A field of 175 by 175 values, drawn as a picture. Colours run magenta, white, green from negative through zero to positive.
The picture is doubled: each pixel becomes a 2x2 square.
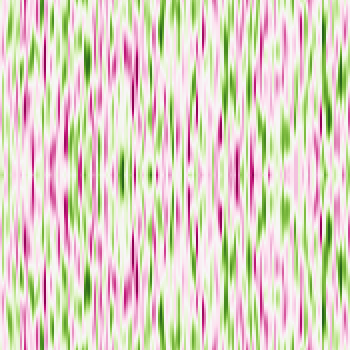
Slope: none. Grain: streaks running down. Mirror symmetry: top to bottom. Average level on the scale: 50%.
